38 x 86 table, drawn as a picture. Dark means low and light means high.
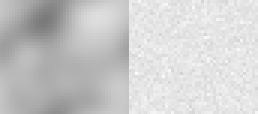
The table splits into one row of 2 panels. Panel 1,1: high, smooth. Panel 1,2: very high, fine-grained, faint in contrast.
